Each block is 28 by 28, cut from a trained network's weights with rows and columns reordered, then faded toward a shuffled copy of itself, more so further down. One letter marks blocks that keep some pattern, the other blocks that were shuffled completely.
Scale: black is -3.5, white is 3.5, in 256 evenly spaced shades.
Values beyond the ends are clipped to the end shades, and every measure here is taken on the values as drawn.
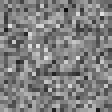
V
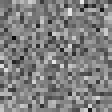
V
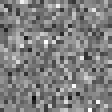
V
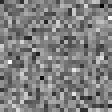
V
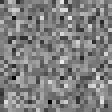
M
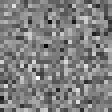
V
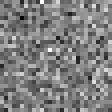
V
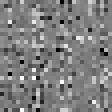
M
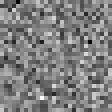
V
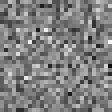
M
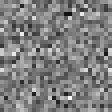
M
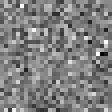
M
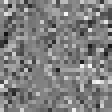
M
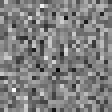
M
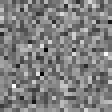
V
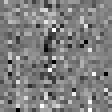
M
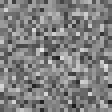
V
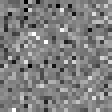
V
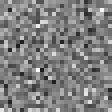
M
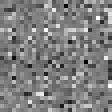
M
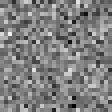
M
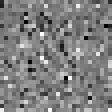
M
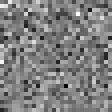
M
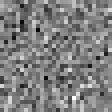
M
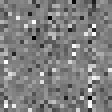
M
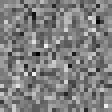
M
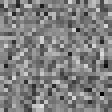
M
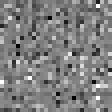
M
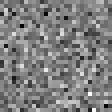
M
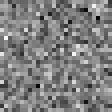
V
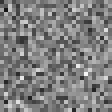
V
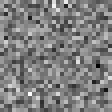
V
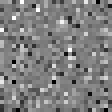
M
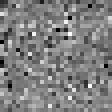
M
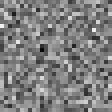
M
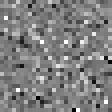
V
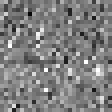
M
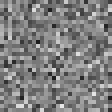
V
